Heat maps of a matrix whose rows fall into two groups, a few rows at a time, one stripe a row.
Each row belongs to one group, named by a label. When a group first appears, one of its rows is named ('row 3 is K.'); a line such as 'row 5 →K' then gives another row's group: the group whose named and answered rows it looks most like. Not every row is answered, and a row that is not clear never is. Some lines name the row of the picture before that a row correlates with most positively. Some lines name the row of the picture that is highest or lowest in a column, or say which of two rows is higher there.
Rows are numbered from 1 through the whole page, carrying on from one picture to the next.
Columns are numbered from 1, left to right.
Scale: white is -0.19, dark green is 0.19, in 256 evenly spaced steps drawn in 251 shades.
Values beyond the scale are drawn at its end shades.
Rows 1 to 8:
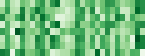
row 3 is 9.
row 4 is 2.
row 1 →2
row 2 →2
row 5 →9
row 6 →2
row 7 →2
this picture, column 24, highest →3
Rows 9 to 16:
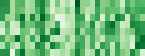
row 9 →9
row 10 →9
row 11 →9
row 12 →2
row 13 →2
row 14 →9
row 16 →9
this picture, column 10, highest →14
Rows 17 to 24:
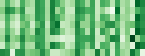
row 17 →2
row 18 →2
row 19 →2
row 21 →2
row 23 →2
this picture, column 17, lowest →20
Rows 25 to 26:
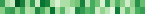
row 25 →9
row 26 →2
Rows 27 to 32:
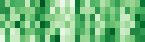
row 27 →9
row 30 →9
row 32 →2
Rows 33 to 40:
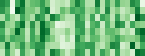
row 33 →9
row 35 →2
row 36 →9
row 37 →9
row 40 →2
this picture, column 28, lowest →39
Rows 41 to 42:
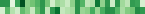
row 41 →9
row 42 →2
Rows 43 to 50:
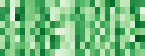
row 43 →2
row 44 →9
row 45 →9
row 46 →2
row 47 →9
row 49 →2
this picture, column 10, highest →45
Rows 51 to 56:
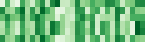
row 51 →2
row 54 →2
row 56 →9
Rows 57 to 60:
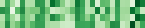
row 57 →2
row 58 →9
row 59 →2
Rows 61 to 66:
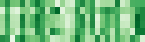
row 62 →2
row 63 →2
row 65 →2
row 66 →9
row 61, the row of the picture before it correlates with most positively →60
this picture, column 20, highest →66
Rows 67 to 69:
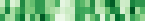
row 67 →2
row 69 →9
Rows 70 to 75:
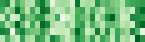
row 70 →9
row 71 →9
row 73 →9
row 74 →9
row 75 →2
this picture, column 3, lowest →74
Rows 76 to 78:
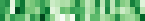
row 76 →9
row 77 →9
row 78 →9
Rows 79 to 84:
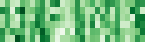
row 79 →2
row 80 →9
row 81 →2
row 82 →2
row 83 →9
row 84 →9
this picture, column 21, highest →81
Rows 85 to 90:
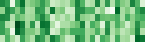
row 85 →9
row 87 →9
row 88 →9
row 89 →9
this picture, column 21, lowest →88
